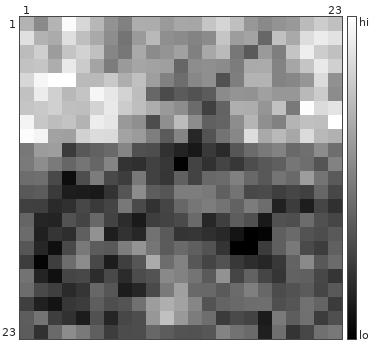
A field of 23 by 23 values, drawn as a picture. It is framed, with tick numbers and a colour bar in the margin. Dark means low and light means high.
Stripes: none. Grain: blotchy. Ninth with the highest average: top left. Seam: horizontal, 40% of the way down, the top part higher.
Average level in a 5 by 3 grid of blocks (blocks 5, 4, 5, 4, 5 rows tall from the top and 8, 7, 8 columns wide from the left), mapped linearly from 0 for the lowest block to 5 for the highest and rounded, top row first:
4 3 4
5 2 4
1 0 1
0 0 0
0 2 1
